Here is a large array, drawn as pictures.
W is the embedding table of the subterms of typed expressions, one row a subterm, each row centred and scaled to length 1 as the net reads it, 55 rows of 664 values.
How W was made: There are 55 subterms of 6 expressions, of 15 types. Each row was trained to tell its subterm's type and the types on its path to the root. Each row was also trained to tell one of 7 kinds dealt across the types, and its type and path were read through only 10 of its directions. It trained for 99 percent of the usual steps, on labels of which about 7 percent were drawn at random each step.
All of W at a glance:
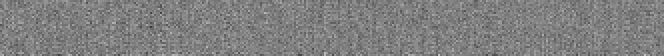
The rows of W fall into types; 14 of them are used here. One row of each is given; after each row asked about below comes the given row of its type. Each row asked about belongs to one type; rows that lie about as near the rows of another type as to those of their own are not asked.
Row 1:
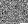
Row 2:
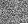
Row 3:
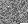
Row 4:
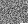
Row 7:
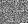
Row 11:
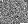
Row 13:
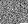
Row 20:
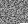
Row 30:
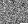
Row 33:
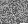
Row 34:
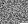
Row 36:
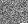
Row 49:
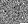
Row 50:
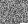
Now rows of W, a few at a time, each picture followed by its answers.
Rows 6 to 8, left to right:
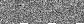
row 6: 50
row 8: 4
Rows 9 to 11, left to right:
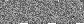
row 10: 49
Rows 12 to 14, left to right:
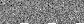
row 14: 34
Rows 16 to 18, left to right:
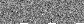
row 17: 7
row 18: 34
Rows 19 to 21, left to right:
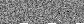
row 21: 4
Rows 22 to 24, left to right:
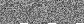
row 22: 4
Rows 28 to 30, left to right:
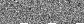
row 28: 4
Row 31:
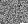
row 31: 50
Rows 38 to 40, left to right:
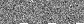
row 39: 49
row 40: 50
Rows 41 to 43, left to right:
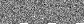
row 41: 7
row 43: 13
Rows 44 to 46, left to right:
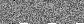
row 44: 20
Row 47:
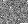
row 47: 13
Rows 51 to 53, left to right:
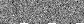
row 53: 7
